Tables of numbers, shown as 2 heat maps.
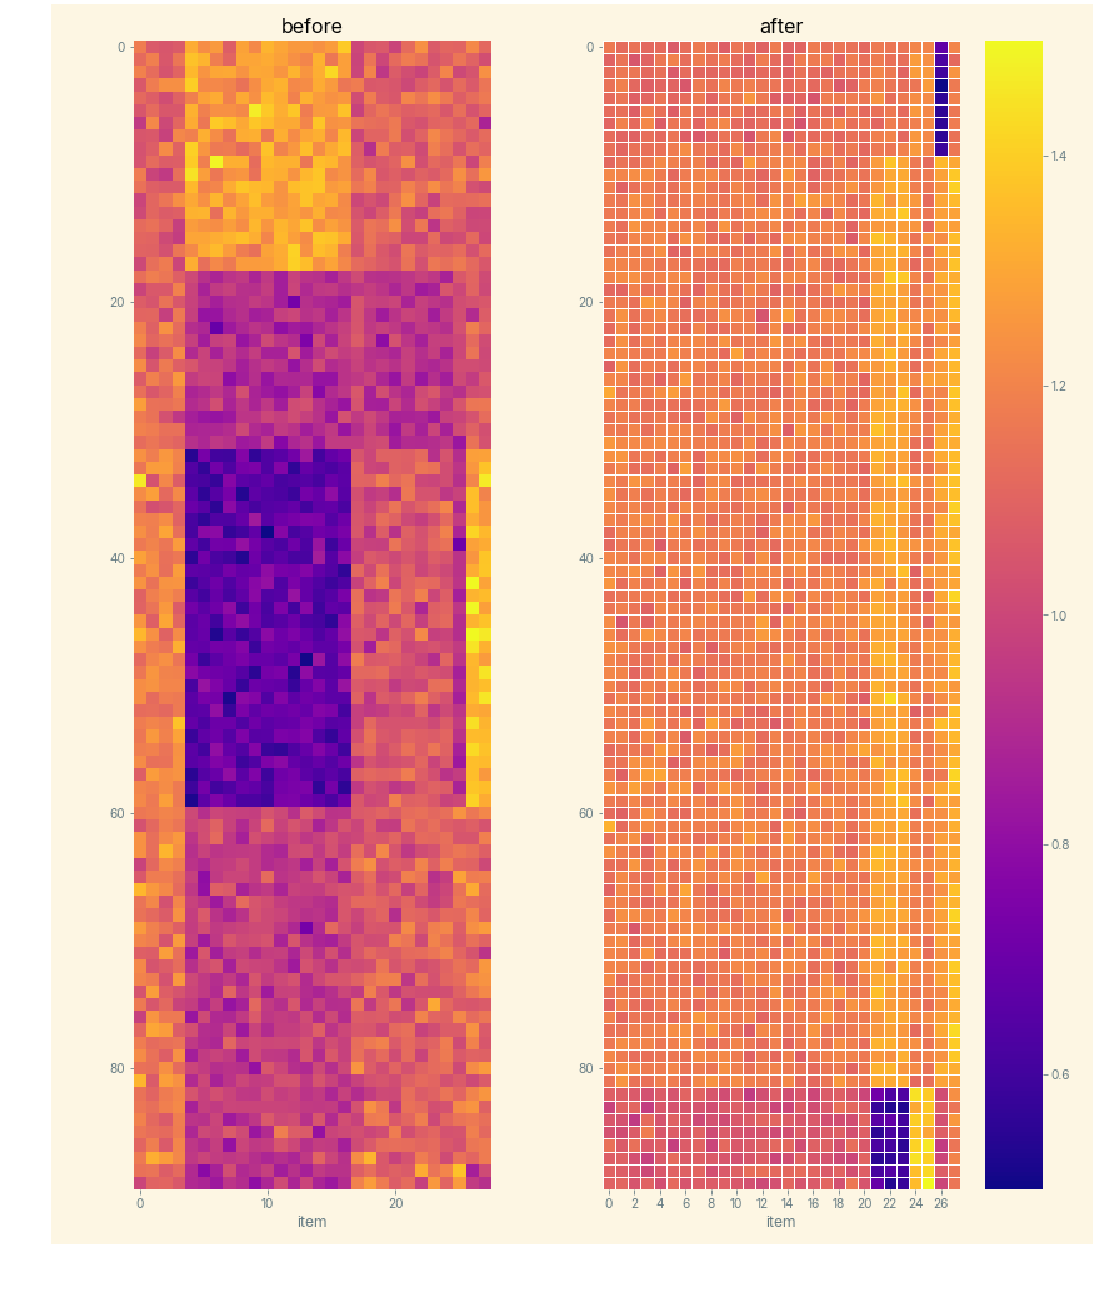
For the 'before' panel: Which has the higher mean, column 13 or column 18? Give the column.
18
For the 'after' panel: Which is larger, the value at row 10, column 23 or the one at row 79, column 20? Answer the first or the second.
the first
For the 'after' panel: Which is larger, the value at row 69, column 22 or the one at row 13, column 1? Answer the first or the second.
the first
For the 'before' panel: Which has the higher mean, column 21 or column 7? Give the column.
21
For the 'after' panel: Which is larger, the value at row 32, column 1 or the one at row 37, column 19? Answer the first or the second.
the first
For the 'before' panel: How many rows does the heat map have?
90
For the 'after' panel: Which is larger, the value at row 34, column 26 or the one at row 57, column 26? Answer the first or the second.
the first
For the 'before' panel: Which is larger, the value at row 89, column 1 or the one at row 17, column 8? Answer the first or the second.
the second
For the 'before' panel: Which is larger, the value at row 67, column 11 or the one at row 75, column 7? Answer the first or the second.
the first
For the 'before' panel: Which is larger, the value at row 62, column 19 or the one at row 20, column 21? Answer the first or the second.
the first
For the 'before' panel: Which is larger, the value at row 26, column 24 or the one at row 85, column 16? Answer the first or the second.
the second
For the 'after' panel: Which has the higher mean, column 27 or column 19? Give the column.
27
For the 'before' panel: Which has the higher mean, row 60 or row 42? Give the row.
60
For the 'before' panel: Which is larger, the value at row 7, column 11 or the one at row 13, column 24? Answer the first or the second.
the first
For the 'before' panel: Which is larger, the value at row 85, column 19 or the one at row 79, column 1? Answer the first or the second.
the second
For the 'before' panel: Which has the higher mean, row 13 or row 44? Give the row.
13
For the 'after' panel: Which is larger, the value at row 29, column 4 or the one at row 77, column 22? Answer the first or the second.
the second
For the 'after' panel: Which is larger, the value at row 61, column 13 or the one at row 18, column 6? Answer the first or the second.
the second
